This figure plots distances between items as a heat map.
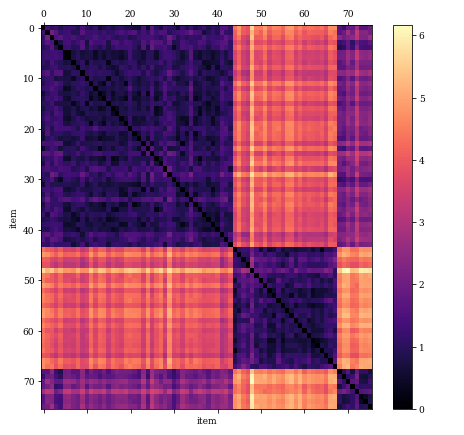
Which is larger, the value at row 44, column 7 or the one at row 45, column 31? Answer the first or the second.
the second
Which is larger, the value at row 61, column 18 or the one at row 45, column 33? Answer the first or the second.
the second
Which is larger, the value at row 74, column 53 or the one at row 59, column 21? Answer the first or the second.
the first
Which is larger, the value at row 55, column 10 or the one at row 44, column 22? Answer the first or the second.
the second
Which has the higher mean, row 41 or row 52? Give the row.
52
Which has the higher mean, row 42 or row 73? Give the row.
73
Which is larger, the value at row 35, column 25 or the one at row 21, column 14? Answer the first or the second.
the first
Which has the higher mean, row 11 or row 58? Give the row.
58
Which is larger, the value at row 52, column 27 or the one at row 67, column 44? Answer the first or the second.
the first
